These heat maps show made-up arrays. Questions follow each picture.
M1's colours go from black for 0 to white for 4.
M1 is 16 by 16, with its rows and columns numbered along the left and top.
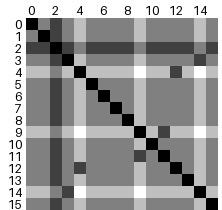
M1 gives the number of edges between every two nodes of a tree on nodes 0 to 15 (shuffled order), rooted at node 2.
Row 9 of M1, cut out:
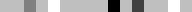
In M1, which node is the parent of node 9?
11
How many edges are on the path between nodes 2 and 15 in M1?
1
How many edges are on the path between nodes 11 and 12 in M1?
2
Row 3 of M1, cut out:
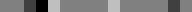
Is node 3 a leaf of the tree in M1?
no
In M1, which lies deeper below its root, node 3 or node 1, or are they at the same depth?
the same depth
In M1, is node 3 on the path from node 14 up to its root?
yes
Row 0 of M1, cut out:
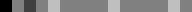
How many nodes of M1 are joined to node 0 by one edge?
1
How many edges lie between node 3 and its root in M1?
1
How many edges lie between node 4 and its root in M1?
2
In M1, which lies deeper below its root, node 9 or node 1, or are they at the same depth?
node 9
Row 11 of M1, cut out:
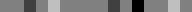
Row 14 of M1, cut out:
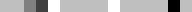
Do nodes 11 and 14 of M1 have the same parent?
no
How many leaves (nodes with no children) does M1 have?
12
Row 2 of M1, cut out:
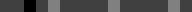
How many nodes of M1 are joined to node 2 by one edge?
12
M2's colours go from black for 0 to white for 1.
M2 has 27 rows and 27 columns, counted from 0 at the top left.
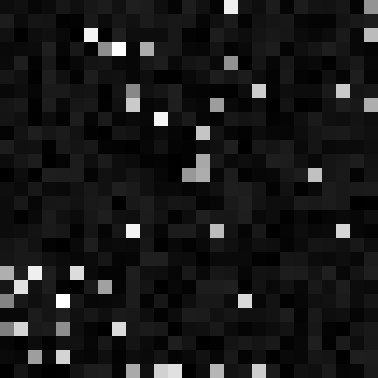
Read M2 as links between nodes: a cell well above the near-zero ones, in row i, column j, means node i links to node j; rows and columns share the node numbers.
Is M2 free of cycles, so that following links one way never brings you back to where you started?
yes
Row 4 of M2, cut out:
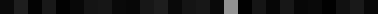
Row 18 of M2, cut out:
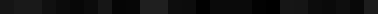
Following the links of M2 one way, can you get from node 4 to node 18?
no
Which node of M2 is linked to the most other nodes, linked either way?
node 26
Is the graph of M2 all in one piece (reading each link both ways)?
yes
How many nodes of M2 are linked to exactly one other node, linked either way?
5
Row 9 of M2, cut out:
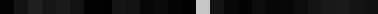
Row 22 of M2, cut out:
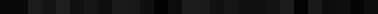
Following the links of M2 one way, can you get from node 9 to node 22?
no
